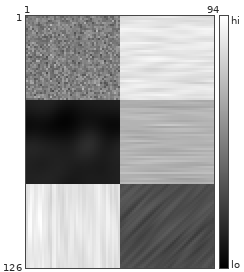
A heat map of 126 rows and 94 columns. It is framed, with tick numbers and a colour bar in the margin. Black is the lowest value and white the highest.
The table splits into 3 rows of 2 panels. Panel 1,1: middling, fine-grained. Panel 1,2: very high, streaked across, faint in contrast. Panel 2,1: very low, smooth, faint in contrast. Panel 2,2: high, streaked across, faint in contrast. Panel 3,1: very high, streaked downward, faint in contrast. Panel 3,2: low, slanting up to the right, faint in contrast.
